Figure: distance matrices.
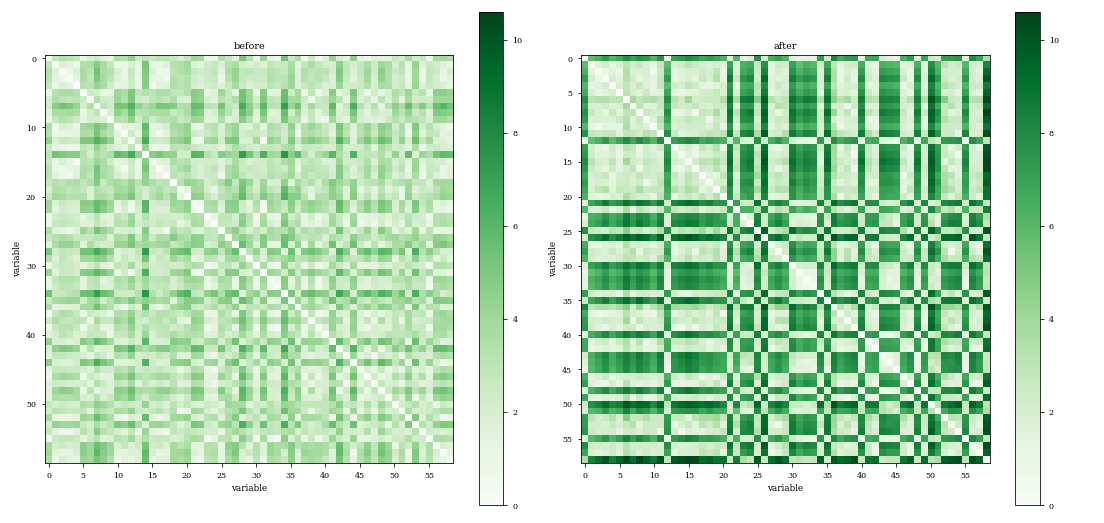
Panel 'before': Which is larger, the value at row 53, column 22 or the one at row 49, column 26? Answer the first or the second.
the first
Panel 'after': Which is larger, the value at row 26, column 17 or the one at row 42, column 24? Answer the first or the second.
the first
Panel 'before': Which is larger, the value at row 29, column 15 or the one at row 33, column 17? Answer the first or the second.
the second
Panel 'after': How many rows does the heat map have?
59
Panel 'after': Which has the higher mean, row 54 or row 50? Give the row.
50
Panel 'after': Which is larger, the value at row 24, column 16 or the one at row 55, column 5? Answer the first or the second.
the first
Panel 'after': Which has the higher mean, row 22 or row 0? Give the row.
0
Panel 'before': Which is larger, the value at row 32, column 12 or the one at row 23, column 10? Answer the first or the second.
the first
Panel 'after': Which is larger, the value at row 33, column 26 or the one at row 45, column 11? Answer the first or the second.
the second
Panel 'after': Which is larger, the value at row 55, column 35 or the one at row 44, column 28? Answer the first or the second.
the second
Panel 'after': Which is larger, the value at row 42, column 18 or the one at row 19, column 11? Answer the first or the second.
the second
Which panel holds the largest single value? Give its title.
after
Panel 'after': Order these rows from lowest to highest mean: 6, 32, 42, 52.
42, 52, 6, 32
